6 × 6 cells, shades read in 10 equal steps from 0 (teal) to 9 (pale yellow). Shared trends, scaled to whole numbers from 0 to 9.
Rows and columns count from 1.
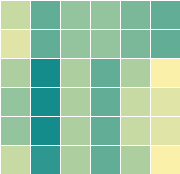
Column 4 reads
5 5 3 3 3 3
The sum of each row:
27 28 30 29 29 32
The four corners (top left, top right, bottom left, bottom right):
7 3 7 9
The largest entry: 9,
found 2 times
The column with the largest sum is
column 6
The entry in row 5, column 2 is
0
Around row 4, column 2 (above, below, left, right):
0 0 5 6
